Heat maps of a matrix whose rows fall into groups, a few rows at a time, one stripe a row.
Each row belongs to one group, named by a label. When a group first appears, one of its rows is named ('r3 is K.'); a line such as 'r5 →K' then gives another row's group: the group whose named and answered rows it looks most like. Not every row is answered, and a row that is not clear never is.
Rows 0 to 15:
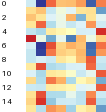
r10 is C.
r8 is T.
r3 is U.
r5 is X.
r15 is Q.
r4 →C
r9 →U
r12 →C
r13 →U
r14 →U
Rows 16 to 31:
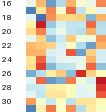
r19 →U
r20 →U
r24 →U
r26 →T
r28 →C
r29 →C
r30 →X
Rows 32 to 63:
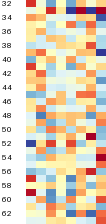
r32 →X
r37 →Q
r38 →T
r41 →X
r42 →U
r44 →U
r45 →T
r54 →C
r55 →C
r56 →T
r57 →X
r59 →X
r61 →Q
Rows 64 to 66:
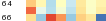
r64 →X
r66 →Q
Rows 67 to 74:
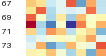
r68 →U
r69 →X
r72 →T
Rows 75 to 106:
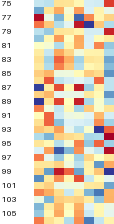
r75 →C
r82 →Q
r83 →Q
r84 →Q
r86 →U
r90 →X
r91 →U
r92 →U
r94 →C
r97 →X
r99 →Q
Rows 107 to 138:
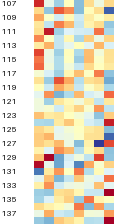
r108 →Q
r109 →X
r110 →Q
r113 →U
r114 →X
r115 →X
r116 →X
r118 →Q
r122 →T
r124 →C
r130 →X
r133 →U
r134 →C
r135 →T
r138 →C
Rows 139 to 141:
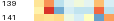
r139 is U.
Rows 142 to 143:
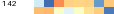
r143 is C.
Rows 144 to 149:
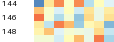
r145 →X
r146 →X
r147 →Q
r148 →U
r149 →T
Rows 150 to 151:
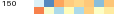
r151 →X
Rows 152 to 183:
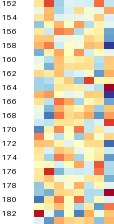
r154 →U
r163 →T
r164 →C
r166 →Q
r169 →C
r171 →X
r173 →Q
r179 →C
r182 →X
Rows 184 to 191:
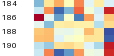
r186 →X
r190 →C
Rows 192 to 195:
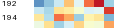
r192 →T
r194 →Q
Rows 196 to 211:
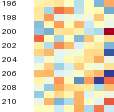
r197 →Q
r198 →U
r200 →C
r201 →X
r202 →Q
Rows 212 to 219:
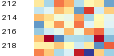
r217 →U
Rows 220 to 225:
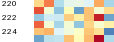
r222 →T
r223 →X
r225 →T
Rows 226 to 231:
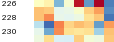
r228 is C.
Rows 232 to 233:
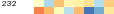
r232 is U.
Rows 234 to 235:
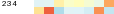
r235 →U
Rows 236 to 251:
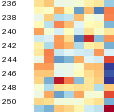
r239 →Q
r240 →X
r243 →U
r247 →Q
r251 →C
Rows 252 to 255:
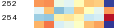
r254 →C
